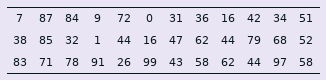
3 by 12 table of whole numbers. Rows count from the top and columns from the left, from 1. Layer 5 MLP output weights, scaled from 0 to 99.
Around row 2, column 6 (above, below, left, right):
0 99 44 47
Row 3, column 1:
83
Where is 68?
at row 2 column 11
